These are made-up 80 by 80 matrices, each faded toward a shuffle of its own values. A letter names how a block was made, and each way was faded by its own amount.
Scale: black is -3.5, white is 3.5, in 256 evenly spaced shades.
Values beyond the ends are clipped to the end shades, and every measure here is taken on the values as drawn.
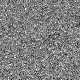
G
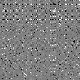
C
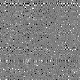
C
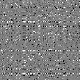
C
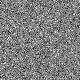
G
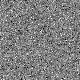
G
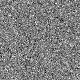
G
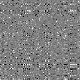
C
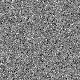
G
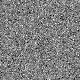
G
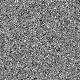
G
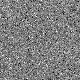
G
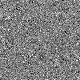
G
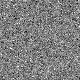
G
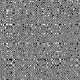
C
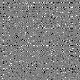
C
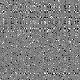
C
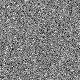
G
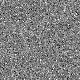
G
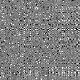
C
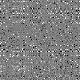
C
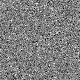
G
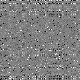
C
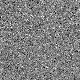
G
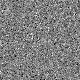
G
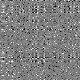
C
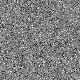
G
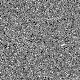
G
